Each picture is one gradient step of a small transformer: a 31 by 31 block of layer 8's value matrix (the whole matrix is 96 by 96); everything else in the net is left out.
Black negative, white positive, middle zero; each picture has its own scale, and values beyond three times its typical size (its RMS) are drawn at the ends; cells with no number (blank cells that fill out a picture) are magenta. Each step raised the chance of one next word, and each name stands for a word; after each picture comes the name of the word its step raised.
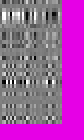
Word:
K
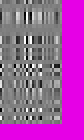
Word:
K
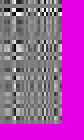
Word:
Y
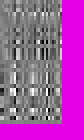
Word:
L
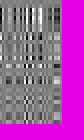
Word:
K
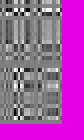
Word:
Y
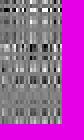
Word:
Y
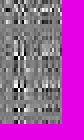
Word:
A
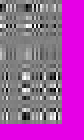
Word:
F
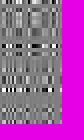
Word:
A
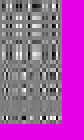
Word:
F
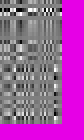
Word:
Y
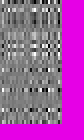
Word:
A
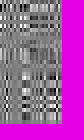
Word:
F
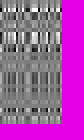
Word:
Y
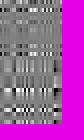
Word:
A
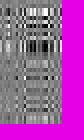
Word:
F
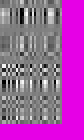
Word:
K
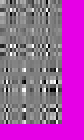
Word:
A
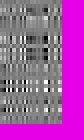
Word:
L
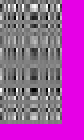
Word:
F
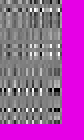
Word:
A
